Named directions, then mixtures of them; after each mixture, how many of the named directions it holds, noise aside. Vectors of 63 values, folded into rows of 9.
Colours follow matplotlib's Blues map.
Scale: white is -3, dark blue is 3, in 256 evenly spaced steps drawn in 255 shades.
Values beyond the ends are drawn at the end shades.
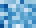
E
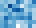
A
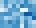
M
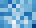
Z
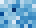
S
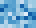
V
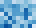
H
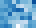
two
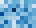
one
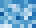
one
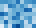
one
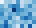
three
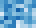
two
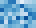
one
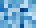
one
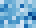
three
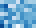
one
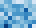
one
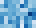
two
